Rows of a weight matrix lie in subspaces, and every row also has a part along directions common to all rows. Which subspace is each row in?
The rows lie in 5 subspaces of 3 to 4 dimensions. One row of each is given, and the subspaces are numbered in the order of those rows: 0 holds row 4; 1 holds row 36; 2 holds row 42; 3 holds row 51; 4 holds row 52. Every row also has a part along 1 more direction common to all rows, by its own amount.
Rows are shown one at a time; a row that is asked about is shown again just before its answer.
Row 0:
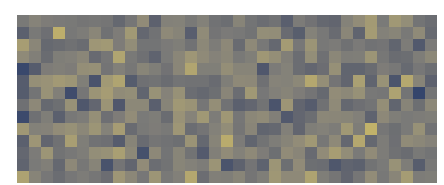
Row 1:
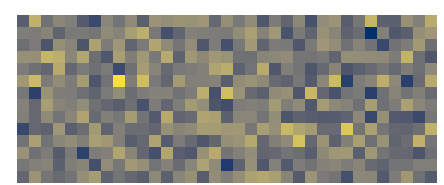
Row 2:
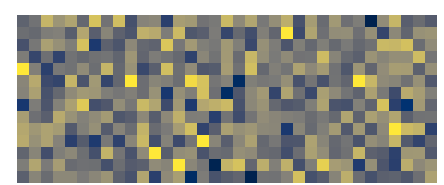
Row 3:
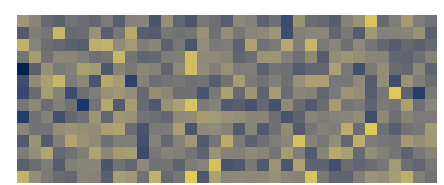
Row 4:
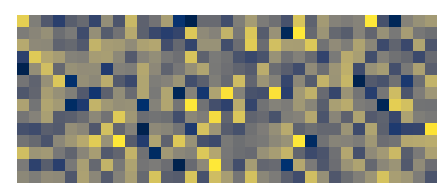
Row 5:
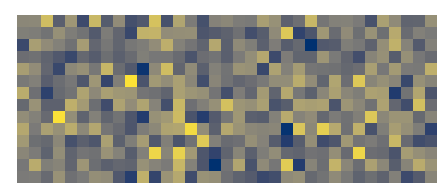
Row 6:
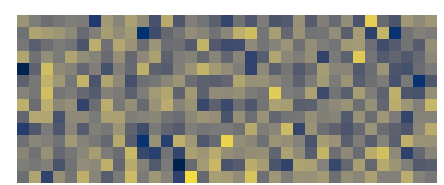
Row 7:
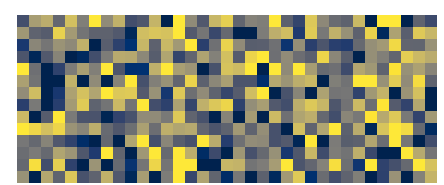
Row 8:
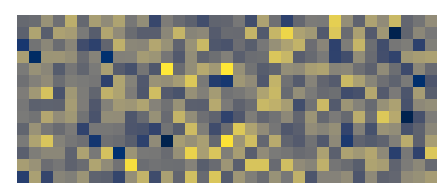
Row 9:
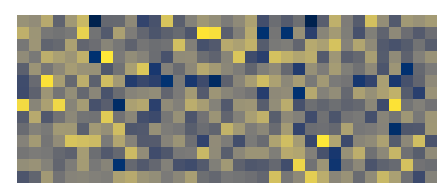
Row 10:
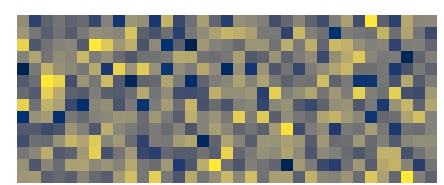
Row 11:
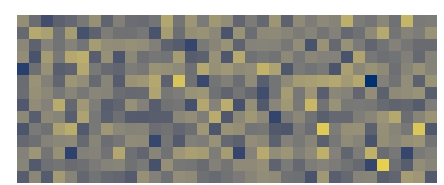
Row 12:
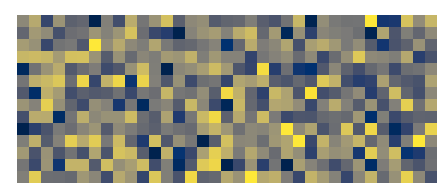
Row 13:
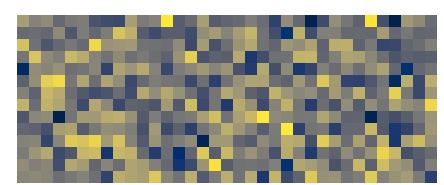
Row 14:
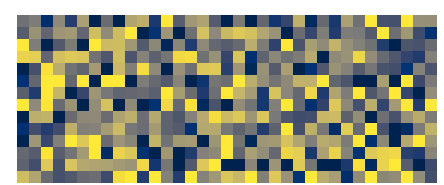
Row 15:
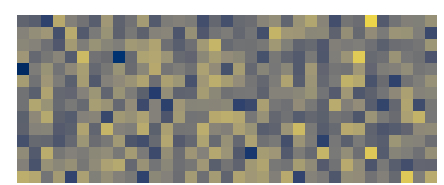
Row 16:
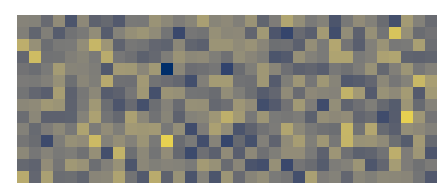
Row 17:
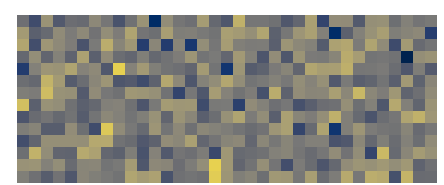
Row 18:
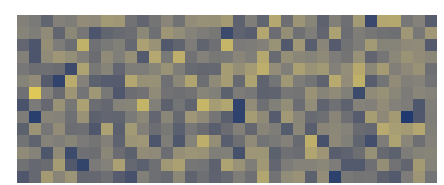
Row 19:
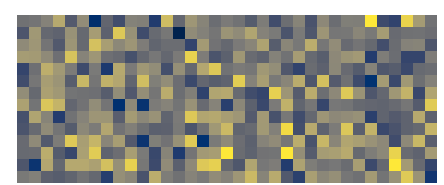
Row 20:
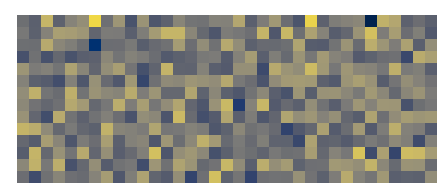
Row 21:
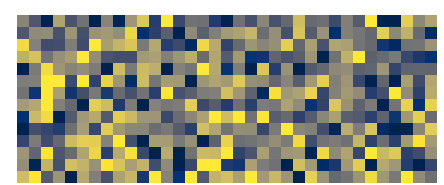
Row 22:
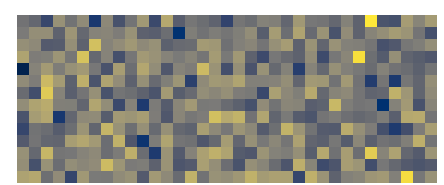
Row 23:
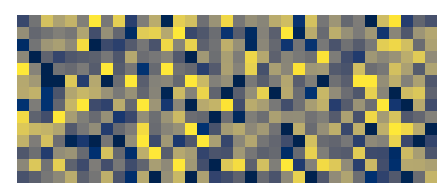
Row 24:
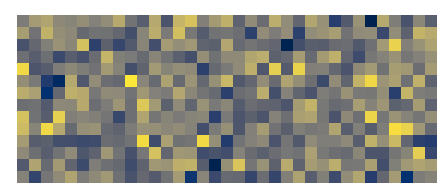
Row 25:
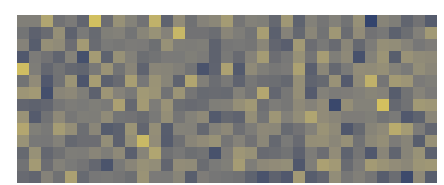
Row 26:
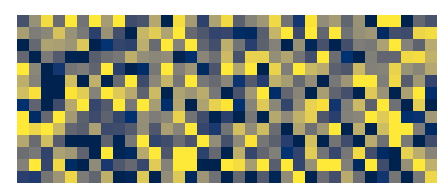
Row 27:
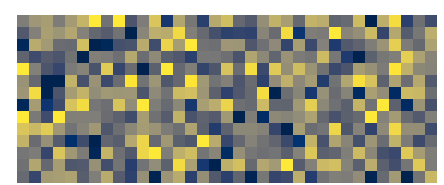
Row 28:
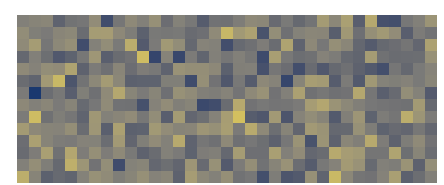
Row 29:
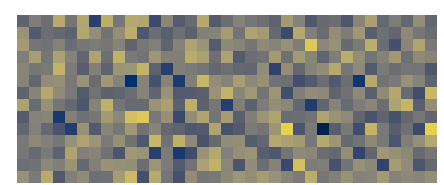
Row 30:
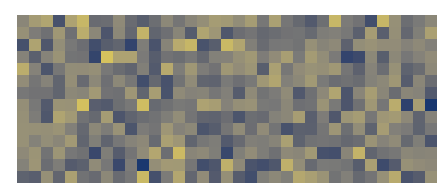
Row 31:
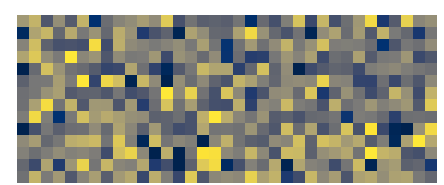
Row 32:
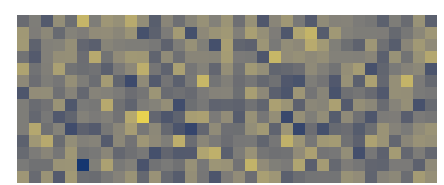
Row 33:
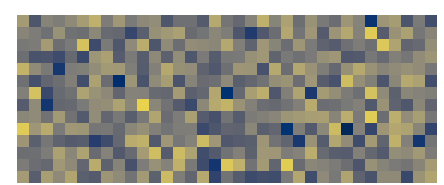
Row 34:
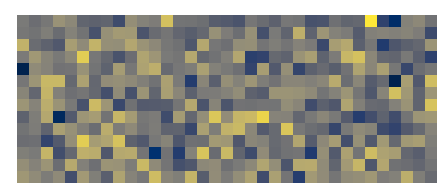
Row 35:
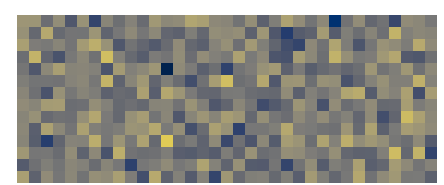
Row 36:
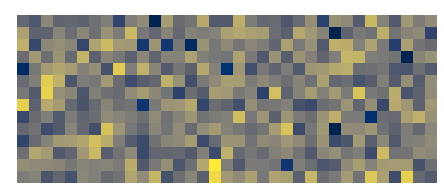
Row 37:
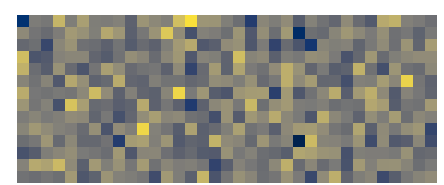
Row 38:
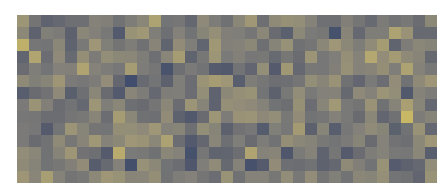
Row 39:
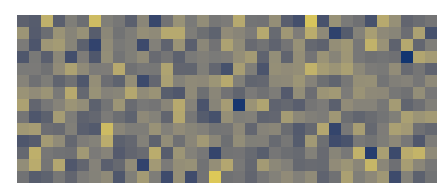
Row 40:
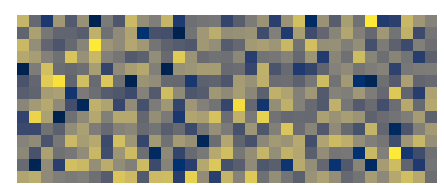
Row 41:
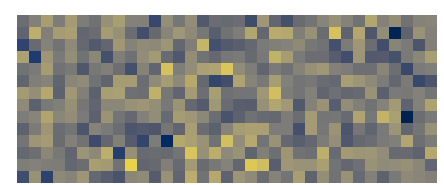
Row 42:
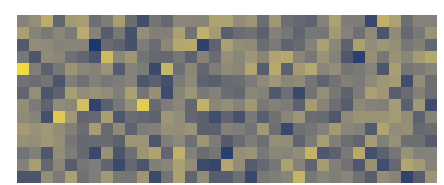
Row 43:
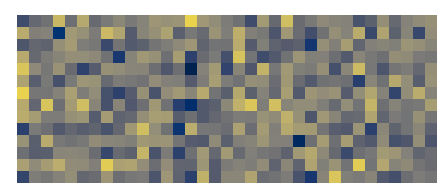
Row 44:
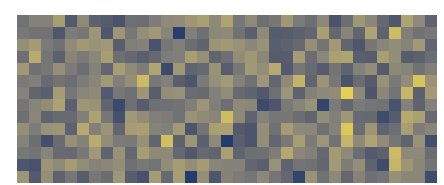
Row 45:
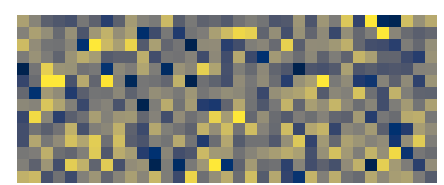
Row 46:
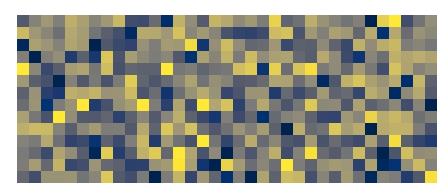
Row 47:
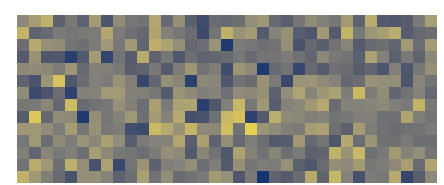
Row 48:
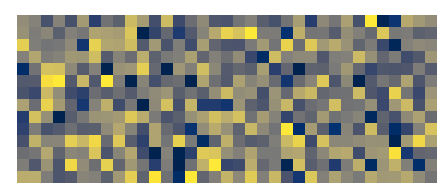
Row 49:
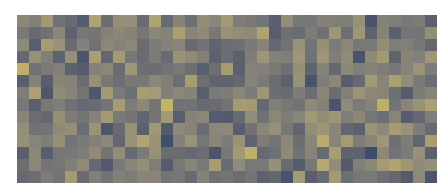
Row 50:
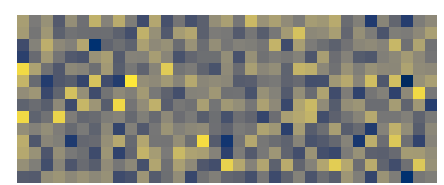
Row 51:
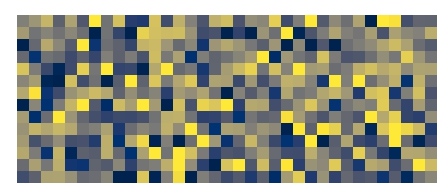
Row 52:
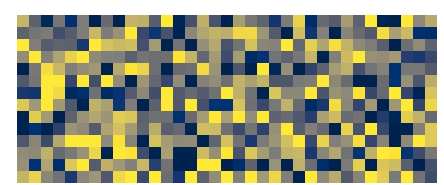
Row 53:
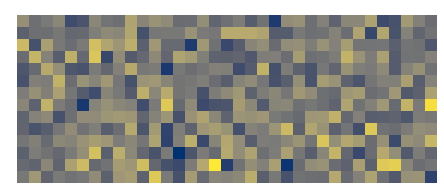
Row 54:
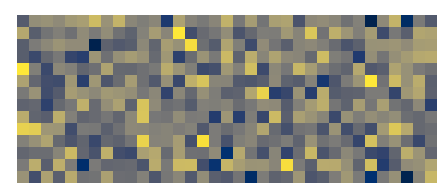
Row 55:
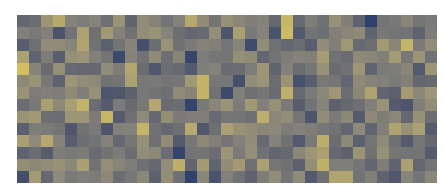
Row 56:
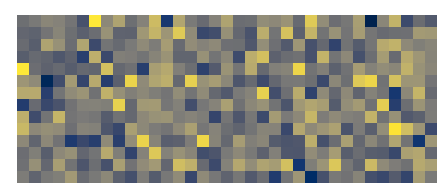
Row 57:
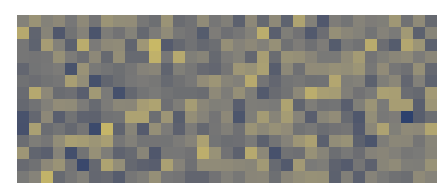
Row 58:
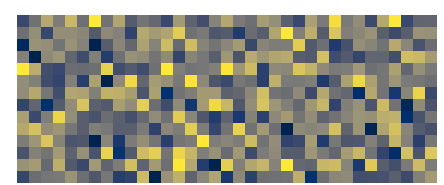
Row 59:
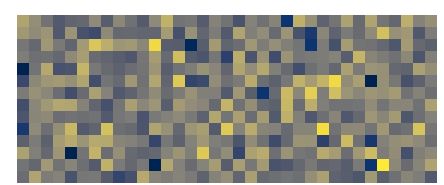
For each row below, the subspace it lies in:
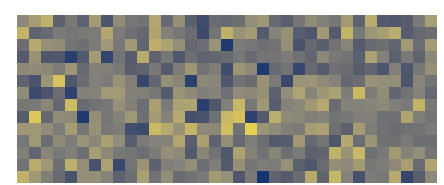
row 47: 3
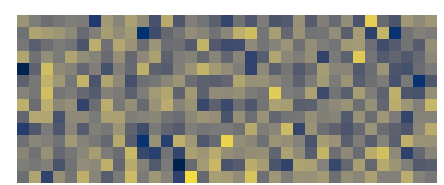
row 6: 4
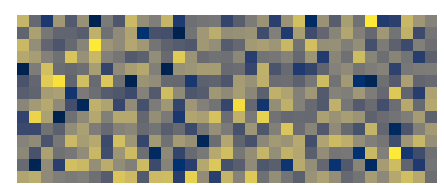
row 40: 1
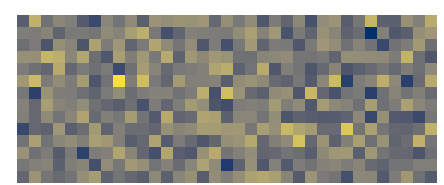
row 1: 1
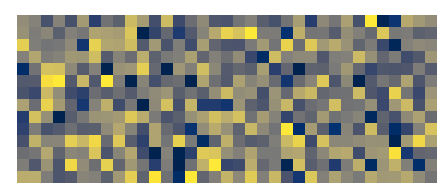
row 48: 3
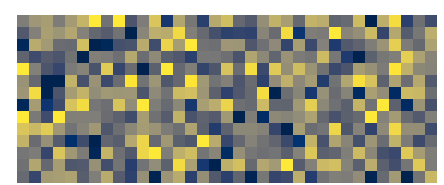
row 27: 1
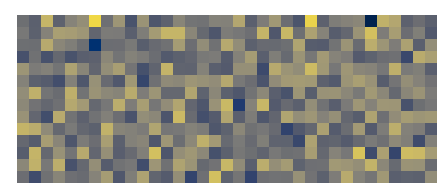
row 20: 1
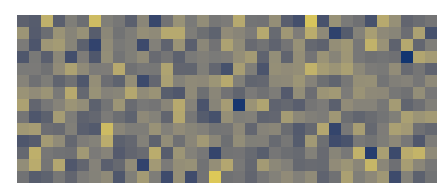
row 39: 1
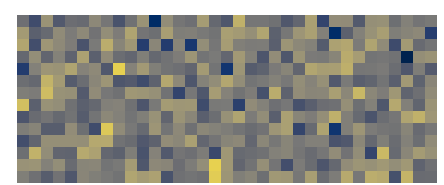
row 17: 1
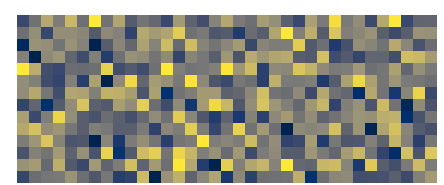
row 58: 4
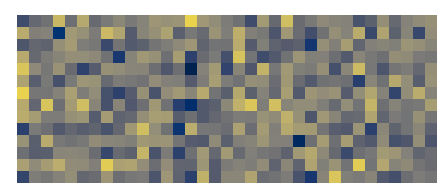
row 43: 0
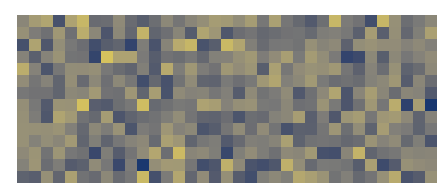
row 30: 2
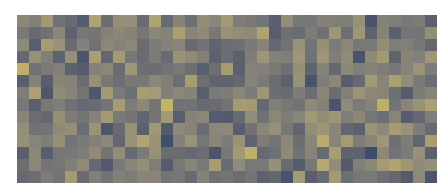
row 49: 2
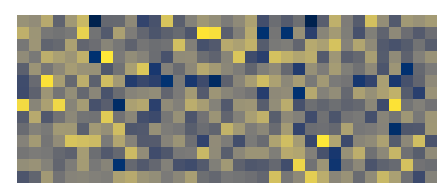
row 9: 2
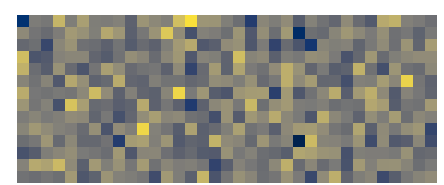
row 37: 0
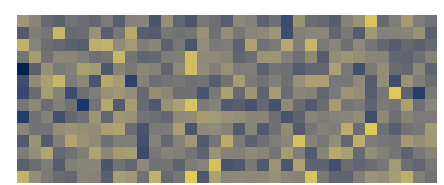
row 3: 0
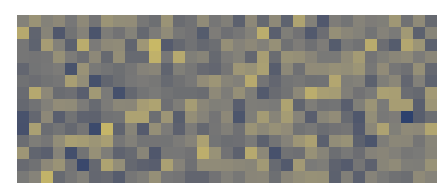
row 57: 3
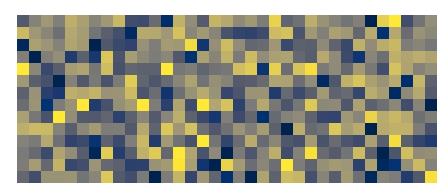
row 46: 2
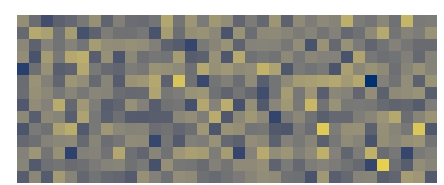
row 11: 3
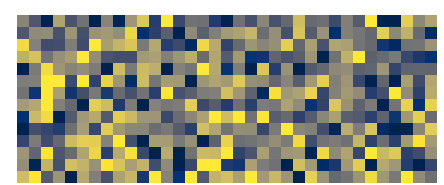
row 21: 2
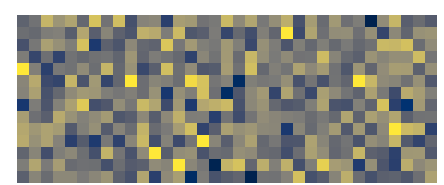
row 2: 0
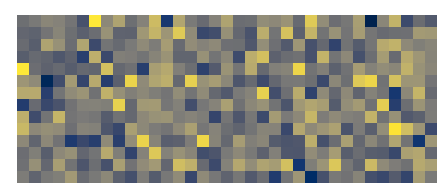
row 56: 2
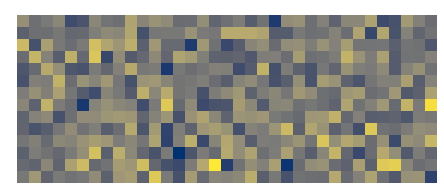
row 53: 2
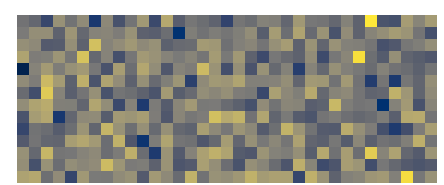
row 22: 2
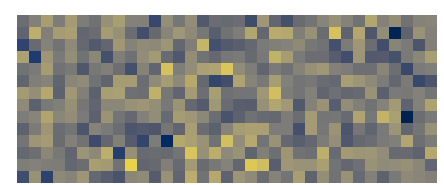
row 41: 4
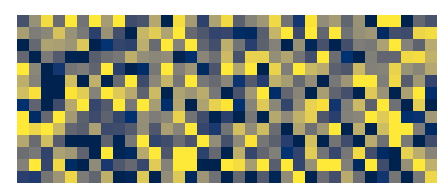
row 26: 4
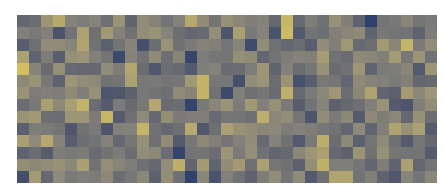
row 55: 0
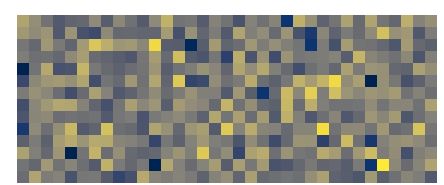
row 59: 3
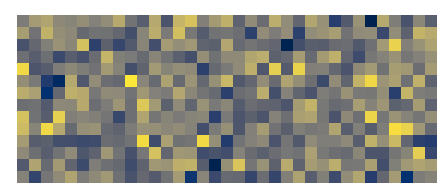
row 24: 4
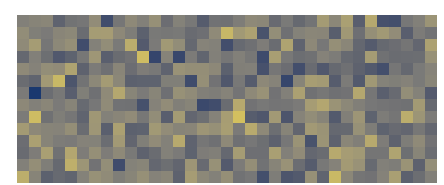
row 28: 3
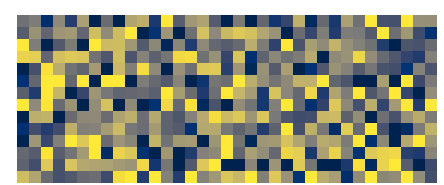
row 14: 0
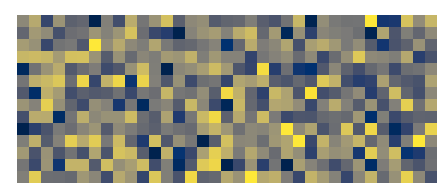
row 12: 1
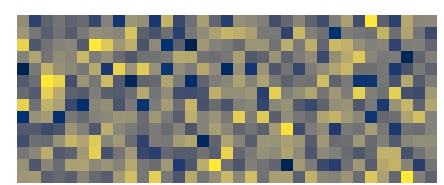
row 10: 1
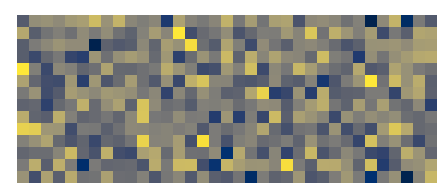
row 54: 3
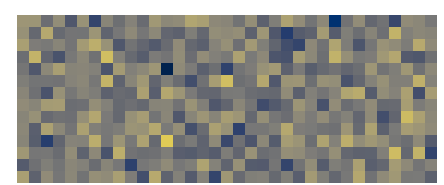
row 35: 4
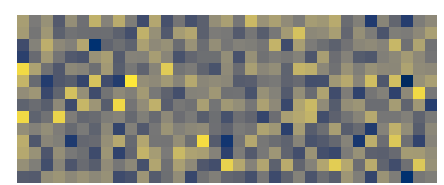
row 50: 0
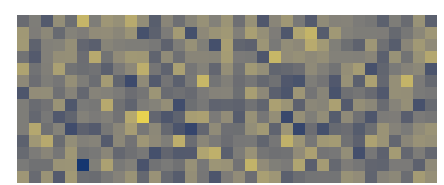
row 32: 3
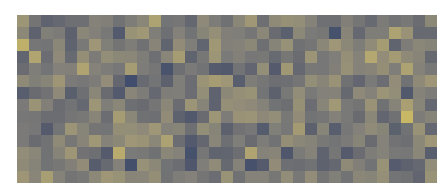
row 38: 4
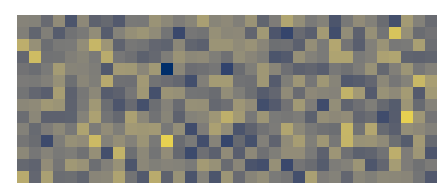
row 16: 4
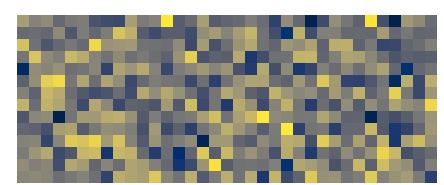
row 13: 2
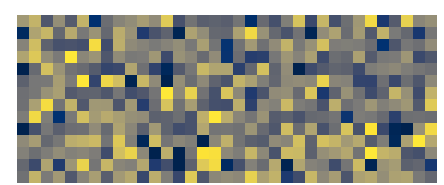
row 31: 1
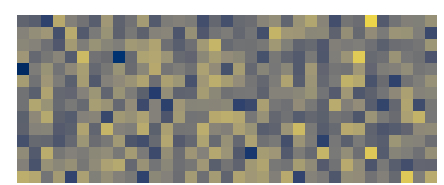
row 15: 2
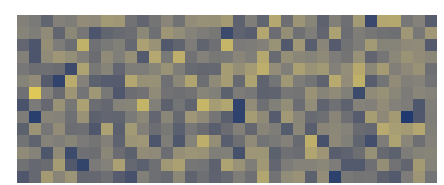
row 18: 3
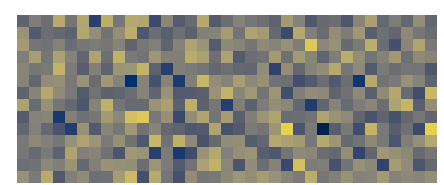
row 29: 3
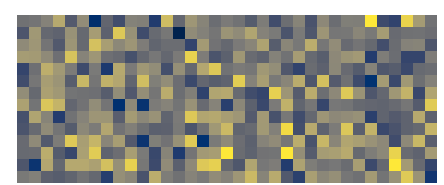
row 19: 4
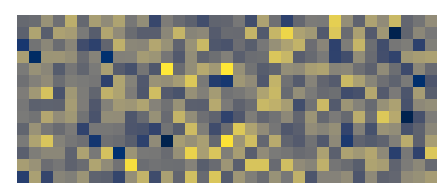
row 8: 4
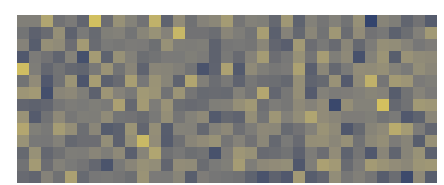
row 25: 2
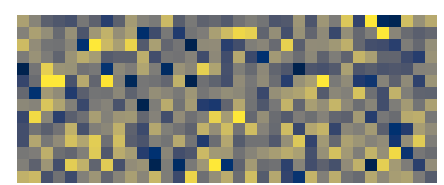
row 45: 3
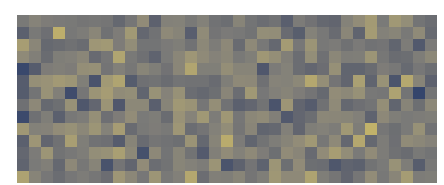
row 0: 0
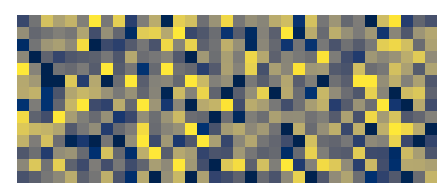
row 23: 0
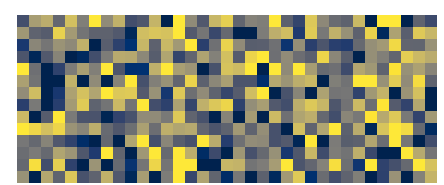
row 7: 0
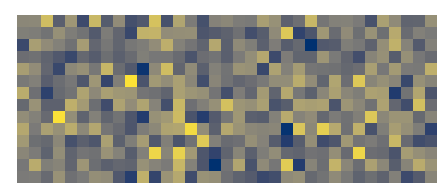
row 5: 3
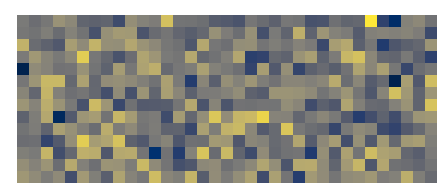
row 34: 2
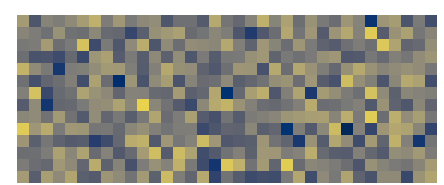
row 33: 1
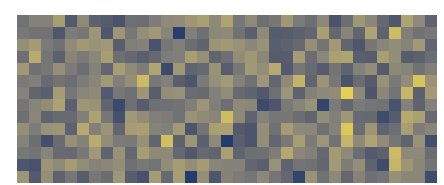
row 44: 4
